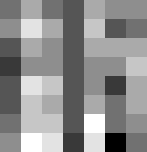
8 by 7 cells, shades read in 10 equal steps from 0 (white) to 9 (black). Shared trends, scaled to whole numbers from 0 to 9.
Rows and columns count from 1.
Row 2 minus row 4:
-3 -3 -1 0 -2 2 3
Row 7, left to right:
5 2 2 6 0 5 4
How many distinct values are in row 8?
6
